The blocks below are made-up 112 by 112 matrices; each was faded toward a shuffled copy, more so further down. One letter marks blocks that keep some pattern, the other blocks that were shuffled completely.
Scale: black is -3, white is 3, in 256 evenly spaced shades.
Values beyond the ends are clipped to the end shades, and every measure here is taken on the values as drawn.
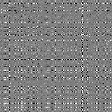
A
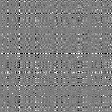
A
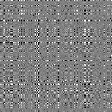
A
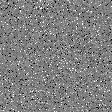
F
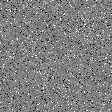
F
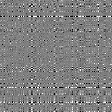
A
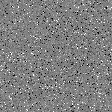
F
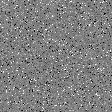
F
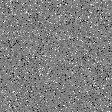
F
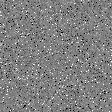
F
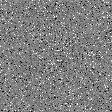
F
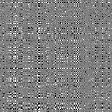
A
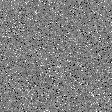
F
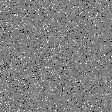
F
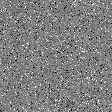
F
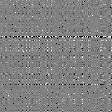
A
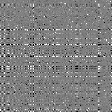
A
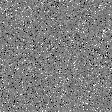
F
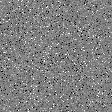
F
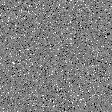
F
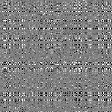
A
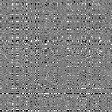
A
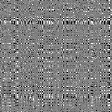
A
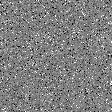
F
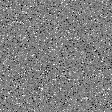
F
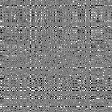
A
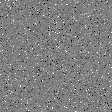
F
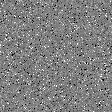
F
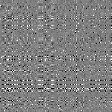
A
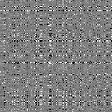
A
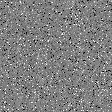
F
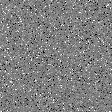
F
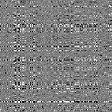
A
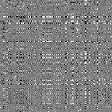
A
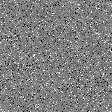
F
